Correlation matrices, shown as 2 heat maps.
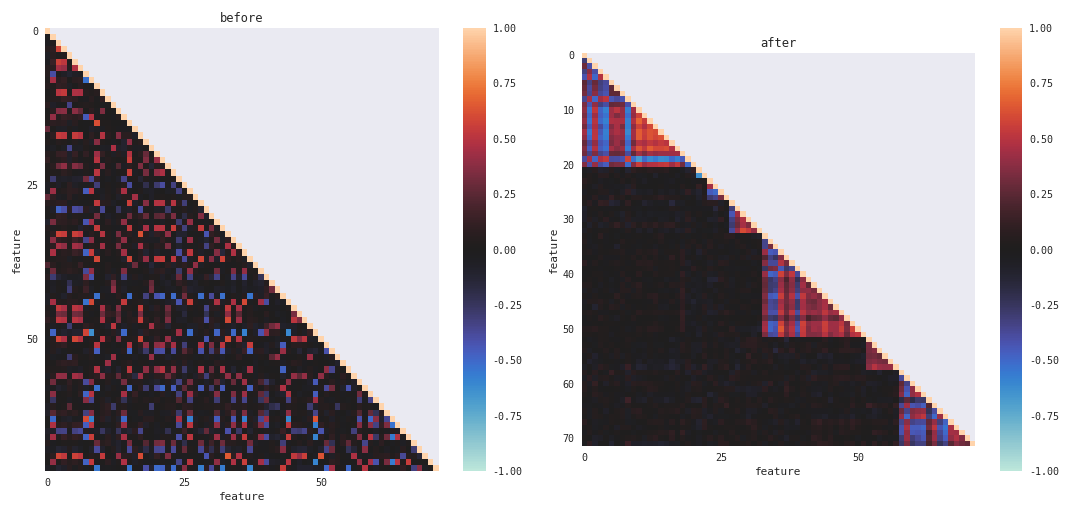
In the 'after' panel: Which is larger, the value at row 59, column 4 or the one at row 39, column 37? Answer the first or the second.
the first
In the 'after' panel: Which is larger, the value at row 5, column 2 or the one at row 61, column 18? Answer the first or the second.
the first
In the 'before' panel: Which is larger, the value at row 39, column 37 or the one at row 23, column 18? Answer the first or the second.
the second
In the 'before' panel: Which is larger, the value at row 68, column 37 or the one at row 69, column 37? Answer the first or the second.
the second
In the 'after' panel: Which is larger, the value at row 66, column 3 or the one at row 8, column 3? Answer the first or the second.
the second
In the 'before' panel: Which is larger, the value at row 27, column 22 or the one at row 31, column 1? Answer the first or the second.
the second
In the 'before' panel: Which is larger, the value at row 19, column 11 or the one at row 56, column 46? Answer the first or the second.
the second
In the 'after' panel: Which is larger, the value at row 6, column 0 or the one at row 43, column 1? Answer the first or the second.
the first
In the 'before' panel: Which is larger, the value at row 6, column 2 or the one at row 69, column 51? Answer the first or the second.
the first
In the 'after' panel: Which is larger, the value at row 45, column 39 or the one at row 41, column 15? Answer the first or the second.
the second
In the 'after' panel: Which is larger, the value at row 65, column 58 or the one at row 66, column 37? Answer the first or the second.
the first
